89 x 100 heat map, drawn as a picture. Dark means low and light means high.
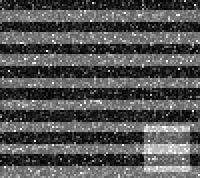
Ninth with the highest average: bottom right. Stripes: horizontal, repeating 8 times. Odd patch: higher, in the bottom right.
